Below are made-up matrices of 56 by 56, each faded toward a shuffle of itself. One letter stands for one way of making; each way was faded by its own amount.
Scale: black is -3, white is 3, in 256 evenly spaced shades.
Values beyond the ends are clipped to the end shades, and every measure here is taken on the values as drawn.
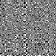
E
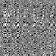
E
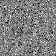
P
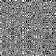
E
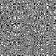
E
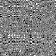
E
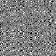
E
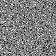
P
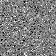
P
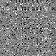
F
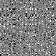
F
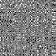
E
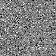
P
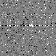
F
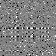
F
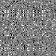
E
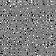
F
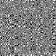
E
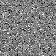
P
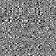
E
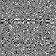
F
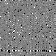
F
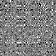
E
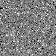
P
